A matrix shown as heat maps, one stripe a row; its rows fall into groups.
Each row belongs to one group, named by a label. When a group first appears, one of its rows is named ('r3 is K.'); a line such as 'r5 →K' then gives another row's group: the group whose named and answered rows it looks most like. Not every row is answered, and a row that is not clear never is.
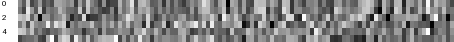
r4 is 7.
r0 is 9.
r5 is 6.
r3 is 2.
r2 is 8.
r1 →9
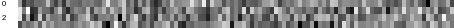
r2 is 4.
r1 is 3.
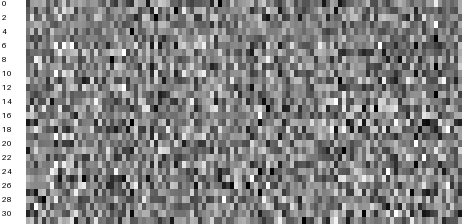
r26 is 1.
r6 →2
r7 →6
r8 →9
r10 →2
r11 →8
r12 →6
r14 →4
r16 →3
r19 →2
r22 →8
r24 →1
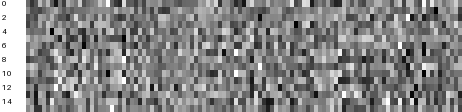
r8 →6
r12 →2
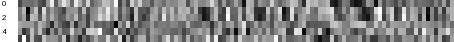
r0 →6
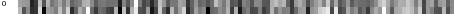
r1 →4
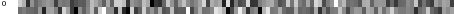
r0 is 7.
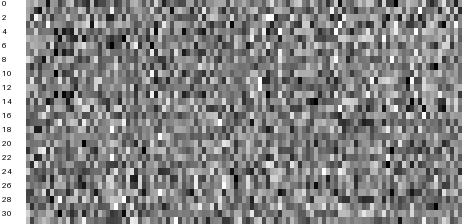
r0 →8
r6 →1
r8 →4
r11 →3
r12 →3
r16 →8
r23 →9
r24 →7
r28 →6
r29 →7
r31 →1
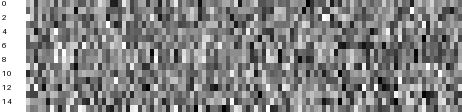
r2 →7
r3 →8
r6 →6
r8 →2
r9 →3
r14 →8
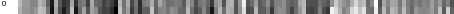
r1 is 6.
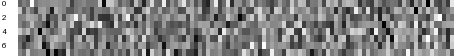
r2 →1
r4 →8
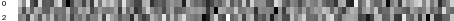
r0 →3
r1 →4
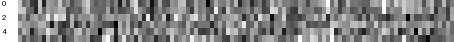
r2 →2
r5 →7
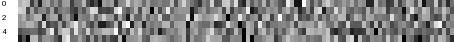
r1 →7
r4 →6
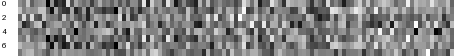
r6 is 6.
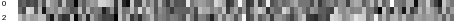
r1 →9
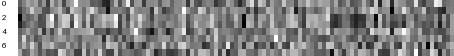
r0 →1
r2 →6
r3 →6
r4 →4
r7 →8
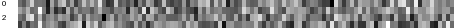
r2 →9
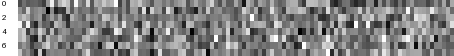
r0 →6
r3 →3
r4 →7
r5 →4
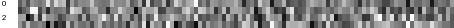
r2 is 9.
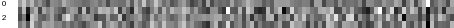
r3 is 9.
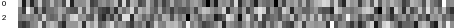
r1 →9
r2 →1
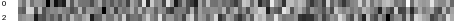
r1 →9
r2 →3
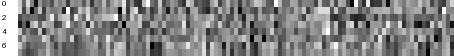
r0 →3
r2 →6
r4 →4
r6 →7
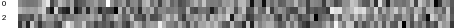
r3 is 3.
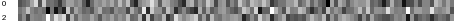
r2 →2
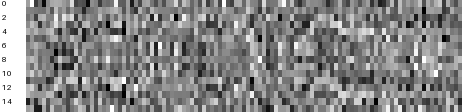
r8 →3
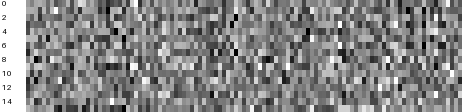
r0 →1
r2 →9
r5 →8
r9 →1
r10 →4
